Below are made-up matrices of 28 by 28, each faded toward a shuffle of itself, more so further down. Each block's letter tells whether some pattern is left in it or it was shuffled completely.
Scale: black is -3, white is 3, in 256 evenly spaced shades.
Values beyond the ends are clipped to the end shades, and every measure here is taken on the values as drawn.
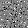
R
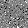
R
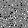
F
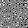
F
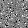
R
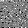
F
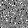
R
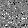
F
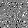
F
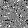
F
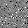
F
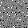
F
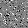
R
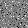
R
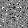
F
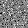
F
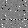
F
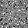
F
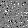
R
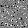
F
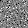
R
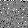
F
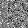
F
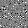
F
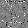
F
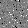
R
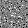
F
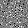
F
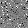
R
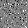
F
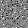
F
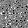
F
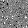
R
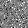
R
